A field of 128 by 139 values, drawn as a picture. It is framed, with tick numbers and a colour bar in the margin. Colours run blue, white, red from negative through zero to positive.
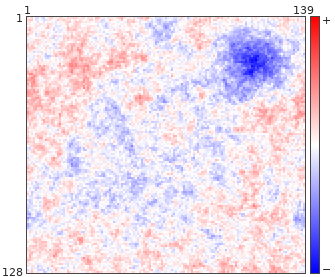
Mirror symmetry: none. Dips: one, in the top right. Average level on the scale: 50%. Odd rows or columns: none. Lone odd cells: none. Ninth with the lowest average: top right.
